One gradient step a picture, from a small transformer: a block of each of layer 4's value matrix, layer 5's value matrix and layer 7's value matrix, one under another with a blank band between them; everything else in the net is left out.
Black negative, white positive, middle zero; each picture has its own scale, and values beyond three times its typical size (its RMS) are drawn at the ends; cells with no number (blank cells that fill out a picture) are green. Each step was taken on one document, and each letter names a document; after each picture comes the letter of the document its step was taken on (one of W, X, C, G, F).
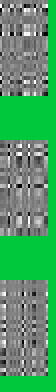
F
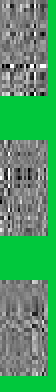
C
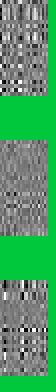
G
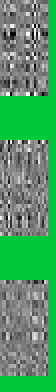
C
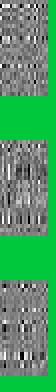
G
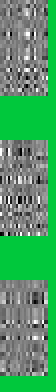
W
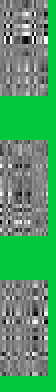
W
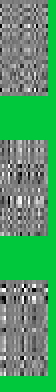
G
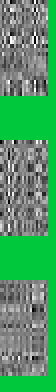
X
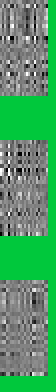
F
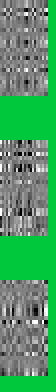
W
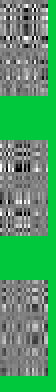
F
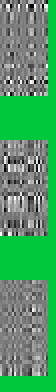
X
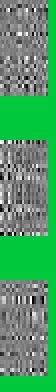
W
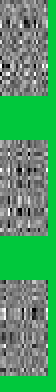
F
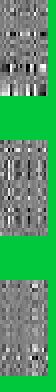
C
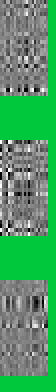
W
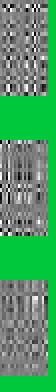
C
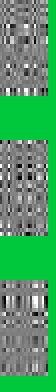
C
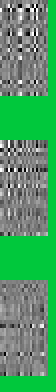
G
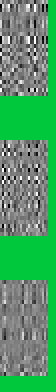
G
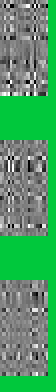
C
